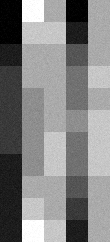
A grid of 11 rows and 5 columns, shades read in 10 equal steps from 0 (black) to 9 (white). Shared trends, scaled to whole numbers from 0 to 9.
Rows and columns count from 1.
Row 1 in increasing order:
0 0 6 6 9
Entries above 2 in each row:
3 3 4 4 4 4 4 4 4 3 3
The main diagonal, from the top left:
0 7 6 4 6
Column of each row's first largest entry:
2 2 2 5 3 5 3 3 2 2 2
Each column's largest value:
2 9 7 5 7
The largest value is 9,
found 2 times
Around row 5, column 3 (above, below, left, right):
6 6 5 4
